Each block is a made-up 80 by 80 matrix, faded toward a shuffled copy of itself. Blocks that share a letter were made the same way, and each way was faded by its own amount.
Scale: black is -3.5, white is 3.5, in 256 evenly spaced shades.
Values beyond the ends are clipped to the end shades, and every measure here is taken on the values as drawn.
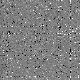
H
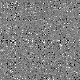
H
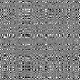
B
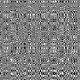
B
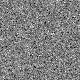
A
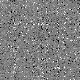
H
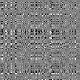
B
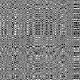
B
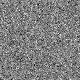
A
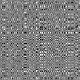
B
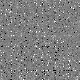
H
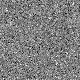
A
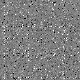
H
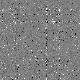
H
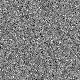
A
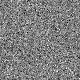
A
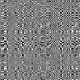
B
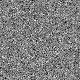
A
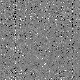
H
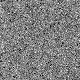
A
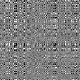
B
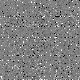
H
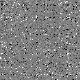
H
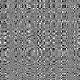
B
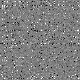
H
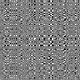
B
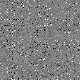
H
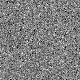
A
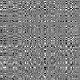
B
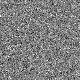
A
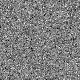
A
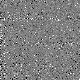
H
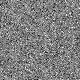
A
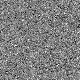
A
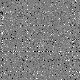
H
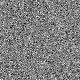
A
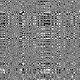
B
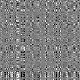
B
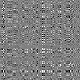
B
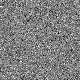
A
